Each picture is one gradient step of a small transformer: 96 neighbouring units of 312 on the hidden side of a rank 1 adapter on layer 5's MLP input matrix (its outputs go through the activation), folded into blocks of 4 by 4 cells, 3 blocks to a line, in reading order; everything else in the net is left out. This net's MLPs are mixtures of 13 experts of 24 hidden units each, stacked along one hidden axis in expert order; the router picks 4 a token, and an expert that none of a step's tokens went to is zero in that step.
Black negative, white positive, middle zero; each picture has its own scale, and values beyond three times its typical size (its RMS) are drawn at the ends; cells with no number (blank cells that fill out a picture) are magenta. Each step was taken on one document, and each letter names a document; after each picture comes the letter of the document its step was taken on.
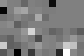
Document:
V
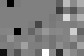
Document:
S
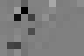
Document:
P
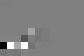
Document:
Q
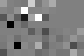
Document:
V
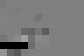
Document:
Q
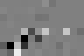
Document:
Q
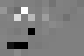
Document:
P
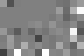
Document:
S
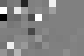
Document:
V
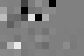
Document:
V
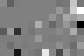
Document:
S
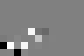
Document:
Q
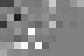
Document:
P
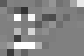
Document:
P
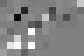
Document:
P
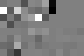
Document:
V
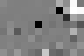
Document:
S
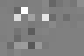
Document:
P
